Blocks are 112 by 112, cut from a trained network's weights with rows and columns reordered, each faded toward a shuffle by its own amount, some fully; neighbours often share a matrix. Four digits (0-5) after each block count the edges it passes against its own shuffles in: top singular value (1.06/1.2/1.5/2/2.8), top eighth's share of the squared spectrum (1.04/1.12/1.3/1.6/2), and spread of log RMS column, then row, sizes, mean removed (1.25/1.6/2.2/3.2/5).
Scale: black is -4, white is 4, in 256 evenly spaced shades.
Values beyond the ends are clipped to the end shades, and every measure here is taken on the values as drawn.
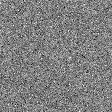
0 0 0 0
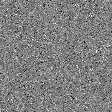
1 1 0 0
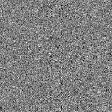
3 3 2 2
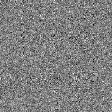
3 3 2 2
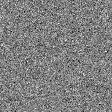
1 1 1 0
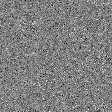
0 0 0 0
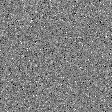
1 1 0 0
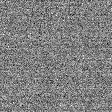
2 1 0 0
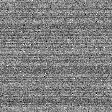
4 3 1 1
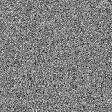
3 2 0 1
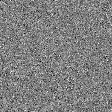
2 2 0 0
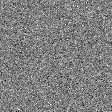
1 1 0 0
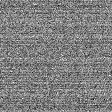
4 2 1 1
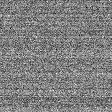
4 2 0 0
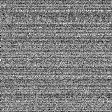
5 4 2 2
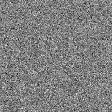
3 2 0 1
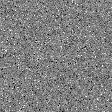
0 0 0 0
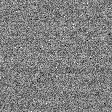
1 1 0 0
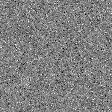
1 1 0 0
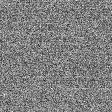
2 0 0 0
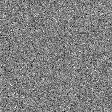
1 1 0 0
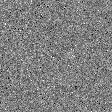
0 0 0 0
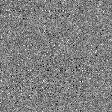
2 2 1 2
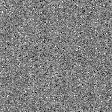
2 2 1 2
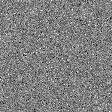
0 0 0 0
